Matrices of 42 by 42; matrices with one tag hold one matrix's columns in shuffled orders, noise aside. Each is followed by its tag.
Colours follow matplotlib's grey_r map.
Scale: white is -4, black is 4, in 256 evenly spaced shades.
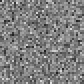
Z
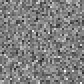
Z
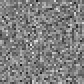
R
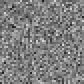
R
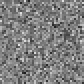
R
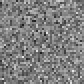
Z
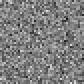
Z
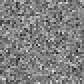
Z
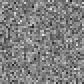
R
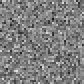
Z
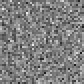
R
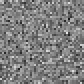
Z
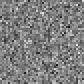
R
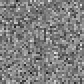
R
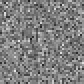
R
